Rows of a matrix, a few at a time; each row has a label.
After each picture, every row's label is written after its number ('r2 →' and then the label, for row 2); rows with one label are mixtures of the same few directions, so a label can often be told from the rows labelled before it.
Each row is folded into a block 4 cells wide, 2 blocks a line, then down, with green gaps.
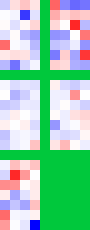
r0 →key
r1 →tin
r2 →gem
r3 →key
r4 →gem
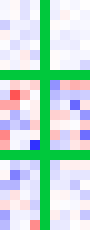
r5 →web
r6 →gem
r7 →gem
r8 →tin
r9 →gem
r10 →tin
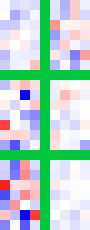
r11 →gem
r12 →web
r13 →key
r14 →gem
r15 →web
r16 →web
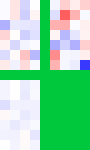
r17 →web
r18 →gem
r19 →web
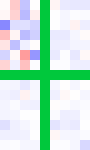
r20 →web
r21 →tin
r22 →key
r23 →gem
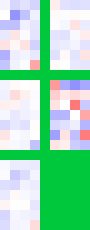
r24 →gem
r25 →tin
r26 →gem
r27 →tin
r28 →gem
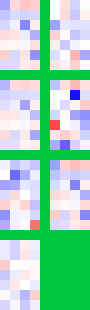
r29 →tin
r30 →web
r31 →tin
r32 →key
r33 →gem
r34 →tin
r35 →web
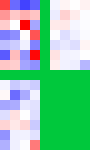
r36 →tin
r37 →gem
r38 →gem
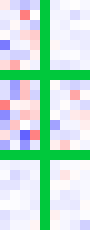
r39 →key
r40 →key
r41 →web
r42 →key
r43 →gem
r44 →gem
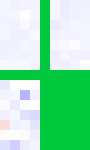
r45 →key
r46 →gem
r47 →key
